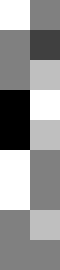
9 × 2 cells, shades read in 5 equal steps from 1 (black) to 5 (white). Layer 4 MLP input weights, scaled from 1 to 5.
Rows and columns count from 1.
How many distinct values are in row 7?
2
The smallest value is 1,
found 2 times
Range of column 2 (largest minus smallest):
3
